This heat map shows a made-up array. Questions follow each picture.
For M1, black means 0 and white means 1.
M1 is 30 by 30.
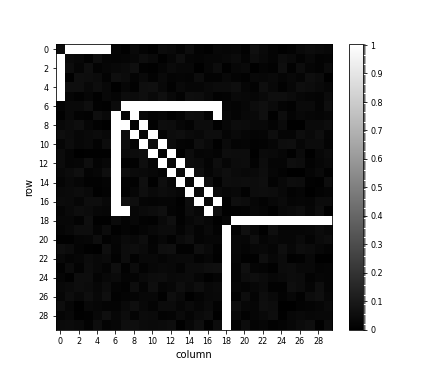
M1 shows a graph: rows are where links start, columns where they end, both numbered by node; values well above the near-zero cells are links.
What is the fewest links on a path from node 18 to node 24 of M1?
1
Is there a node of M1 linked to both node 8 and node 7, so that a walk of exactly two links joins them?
yes
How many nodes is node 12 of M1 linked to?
3
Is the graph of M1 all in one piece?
no
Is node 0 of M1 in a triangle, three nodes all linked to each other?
no
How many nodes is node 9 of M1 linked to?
3
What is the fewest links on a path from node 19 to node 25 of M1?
2
